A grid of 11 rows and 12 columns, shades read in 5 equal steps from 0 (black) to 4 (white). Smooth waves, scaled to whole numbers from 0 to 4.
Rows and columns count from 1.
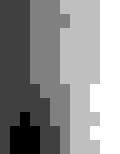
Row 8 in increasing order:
1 1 1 1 1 2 2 3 3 4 4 4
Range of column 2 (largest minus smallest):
1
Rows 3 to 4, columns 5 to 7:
2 2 3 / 2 2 3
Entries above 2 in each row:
6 5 6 6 6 6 5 5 5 5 5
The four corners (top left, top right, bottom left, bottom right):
1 4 1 4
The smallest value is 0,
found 7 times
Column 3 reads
1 1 1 1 1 1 1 1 0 0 0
